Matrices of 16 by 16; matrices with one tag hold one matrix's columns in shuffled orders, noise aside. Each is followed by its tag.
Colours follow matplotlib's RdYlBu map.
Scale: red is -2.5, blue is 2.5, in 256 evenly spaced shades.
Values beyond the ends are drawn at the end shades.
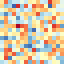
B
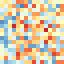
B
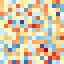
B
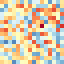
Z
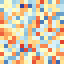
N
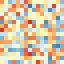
B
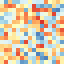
Z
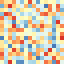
B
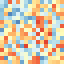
N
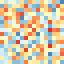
Z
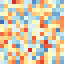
N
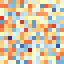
B
